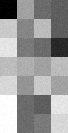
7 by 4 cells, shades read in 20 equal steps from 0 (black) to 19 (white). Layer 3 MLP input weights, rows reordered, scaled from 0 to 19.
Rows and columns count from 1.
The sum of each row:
27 46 37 53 54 51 52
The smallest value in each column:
0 8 7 3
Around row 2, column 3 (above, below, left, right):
8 8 10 7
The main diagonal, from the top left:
0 10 8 14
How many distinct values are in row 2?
4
